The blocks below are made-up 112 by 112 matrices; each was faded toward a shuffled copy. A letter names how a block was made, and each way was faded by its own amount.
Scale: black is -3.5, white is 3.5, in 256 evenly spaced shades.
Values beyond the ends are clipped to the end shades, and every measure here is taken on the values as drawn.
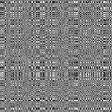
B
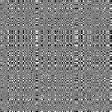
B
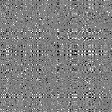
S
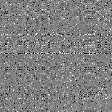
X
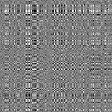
B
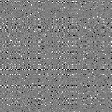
S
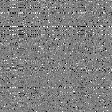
X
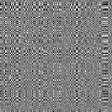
B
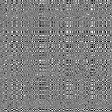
B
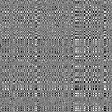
B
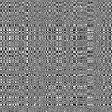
B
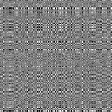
B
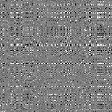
S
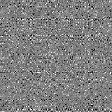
X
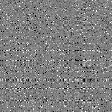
X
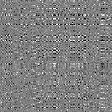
S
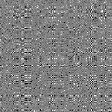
S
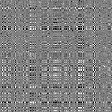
B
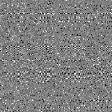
X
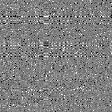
X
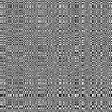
B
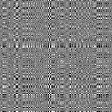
B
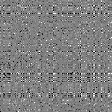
S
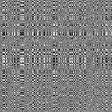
B
